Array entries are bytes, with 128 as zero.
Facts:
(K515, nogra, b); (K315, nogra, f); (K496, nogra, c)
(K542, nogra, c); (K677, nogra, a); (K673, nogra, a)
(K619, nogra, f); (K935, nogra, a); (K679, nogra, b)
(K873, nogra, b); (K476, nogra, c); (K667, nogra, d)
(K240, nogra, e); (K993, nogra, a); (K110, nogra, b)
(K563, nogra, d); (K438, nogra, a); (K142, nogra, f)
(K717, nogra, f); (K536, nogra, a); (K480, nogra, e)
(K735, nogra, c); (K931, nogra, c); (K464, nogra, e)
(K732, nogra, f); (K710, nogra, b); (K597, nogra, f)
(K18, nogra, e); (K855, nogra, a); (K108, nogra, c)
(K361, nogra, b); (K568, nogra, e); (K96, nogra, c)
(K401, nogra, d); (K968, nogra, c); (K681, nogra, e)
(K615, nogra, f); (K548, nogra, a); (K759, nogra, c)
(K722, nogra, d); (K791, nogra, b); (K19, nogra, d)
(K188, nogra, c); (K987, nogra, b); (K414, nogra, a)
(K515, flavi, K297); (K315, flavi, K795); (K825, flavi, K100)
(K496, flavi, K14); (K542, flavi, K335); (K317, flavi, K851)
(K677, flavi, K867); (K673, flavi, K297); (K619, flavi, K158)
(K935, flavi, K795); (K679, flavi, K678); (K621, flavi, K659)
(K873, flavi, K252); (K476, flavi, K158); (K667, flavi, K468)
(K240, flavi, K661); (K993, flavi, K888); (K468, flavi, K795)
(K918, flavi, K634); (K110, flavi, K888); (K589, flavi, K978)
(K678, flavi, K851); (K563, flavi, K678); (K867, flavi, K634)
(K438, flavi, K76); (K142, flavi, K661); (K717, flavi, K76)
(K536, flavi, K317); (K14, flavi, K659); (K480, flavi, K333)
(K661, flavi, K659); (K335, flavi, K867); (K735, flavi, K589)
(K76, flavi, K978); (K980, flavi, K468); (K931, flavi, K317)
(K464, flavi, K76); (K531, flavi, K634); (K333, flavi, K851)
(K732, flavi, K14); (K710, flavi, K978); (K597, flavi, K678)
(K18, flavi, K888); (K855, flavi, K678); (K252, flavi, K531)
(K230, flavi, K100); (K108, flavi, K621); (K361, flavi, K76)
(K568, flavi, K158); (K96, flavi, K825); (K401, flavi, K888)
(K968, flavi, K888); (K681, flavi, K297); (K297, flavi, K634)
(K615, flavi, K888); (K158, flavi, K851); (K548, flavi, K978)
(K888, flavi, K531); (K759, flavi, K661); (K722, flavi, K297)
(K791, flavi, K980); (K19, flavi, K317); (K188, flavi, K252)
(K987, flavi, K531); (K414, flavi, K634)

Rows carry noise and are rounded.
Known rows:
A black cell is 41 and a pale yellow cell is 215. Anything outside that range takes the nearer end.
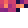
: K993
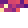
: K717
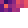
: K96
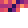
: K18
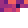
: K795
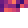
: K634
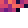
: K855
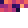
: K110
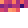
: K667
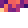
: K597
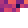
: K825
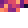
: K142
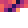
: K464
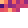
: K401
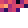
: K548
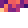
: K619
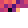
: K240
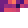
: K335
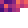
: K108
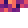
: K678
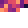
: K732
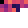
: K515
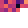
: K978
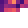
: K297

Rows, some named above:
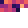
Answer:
K110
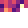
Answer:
K888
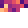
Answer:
K615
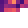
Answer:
K297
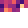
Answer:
K531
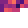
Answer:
K918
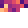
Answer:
K615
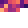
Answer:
K315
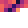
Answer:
K464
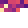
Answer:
K717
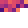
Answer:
K661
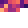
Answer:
K315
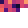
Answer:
K361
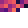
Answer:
K673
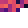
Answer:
K935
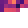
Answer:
K867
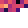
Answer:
K438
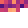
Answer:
K722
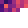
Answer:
K542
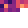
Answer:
K968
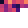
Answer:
K791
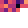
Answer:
K76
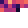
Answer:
K679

